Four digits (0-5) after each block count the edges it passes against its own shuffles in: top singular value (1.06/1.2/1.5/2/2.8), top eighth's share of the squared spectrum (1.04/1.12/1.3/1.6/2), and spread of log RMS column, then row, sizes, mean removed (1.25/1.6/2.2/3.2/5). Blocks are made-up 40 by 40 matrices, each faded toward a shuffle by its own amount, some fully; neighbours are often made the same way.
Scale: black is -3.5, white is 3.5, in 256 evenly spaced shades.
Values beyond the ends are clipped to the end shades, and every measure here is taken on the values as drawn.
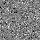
0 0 0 1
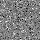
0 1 0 0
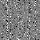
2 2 2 0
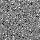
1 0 1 0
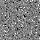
0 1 1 0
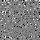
3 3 1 1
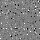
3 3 0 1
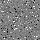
1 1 0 1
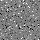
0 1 0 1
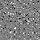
3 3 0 1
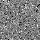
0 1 1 0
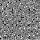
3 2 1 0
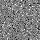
1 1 0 0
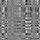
4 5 4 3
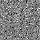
2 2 0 0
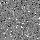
1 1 0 0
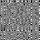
4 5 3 2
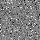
0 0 0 0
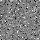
1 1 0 0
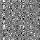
3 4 2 2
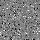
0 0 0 0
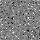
1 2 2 0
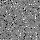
0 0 0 0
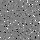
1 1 0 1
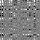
4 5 3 3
